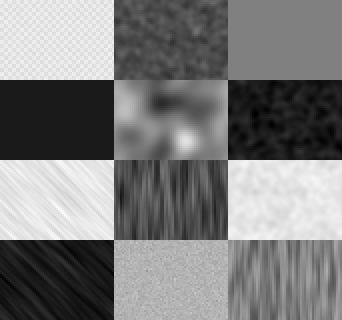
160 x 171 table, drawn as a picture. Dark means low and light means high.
It is made of 4 by 3 panels. Panel 1,1: very high, checkered, faint in contrast. Panel 1,2: low, blotchy, faint in contrast. Panel 1,3: middling, flat. Panel 2,1: very low, flat. Panel 2,2: middling, smooth, strong in contrast. Panel 2,3: very low, blotchy, faint in contrast. Panel 3,1: very high, slanting down to the right, faint in contrast. Panel 3,2: low, streaked downward. Panel 3,3: very high, blotchy, faint in contrast. Panel 4,1: very low, slanting down to the right, faint in contrast. Panel 4,2: high, fine-grained, faint in contrast. Panel 4,3: middling, streaked downward.
